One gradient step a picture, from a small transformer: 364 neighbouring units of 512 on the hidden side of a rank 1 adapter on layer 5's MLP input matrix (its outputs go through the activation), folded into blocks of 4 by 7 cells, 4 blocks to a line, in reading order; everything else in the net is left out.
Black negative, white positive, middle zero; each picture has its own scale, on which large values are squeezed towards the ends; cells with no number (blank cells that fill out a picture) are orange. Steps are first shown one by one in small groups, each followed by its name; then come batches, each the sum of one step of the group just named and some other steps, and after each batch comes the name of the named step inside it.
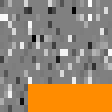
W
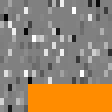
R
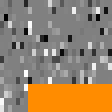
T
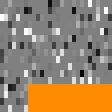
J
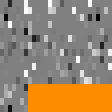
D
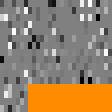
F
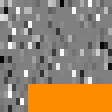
W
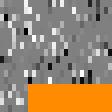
R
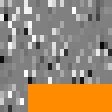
D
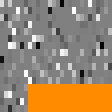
F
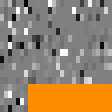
D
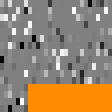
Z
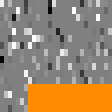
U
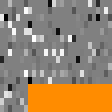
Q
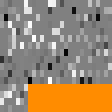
Q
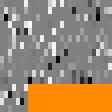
Q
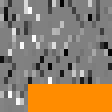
Q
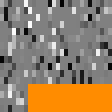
Z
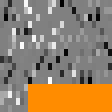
Q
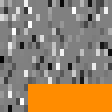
Z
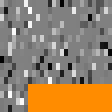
Z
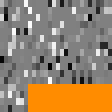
Z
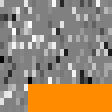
U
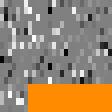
U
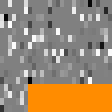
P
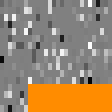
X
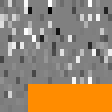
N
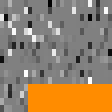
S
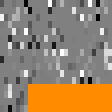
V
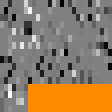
P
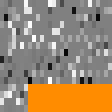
X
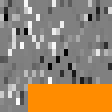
N
